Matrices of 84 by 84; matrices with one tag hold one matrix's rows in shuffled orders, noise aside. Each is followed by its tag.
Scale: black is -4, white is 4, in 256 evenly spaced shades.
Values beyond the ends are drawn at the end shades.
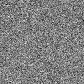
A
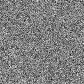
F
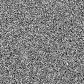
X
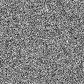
X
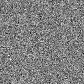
A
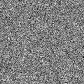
A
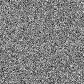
F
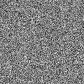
A
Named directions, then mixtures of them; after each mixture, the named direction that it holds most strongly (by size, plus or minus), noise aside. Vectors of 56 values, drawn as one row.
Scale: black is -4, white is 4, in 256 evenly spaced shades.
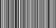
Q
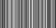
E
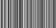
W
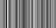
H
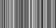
E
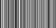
Q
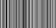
H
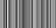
H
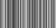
E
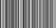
W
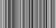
E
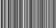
W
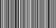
Q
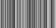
E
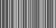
W
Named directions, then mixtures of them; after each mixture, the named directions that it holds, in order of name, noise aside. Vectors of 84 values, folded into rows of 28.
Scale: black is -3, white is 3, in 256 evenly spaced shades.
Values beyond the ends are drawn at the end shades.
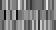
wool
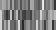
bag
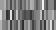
bag, wool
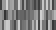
bag, wool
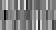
bag, wool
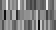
wool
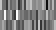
wool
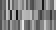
bag, wool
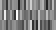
wool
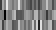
bag, wool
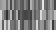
bag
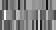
bag, wool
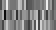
wool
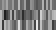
bag, wool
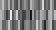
bag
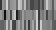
wool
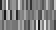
wool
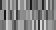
wool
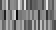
wool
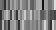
bag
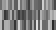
bag, wool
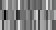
bag, wool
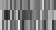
bag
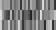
bag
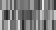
bag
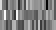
wool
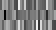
bag, wool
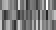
bag, wool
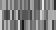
bag
